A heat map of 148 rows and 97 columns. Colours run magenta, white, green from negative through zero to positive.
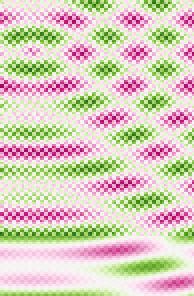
A horizontal seam about 80% of the way down splits the table, and the bottom part is calmer. There is no overall slope. The histogram is bell-shaped. Horizontal stripes repeat 9 times down the table. Rings spread out from the top left. On average the colour sits 50% of the way up the scale.
